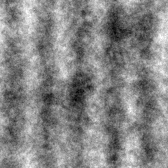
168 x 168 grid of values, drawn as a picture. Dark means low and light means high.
Histogram: bell-shaped. Lone odd cells: none. Seam: none. Stripes: upright, repeating 5 times. Slope: none.
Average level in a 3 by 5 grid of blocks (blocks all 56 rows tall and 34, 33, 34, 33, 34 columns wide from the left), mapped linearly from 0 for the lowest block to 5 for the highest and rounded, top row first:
5 4 2 0 3
2 2 1 2 3
3 2 3 3 3
